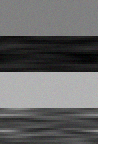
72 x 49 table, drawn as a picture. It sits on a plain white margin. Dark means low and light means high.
It is made of 4 by 1 panels. Panel 1,1: middling, flat. Panel 2,1: very low, streaked across, faint in contrast. Panel 3,1: high, flat. Panel 4,1: low, streaked across.
